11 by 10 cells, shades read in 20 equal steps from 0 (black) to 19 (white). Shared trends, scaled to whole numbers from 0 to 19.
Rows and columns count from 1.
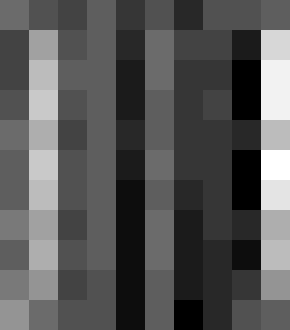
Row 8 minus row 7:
2 -2 -1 0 0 1 -1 0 3 -4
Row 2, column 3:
6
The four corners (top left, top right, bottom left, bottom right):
8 7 11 7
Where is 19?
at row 6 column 10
